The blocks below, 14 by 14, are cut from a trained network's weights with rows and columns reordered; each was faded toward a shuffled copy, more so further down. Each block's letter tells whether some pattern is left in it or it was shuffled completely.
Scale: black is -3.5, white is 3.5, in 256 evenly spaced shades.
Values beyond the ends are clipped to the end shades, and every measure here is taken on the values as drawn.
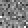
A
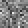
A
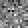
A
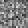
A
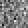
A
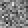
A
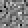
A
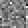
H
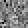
A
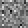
H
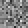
H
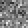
A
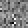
H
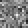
A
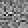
H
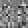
H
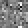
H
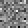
H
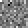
A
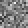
A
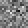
H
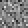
A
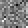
H
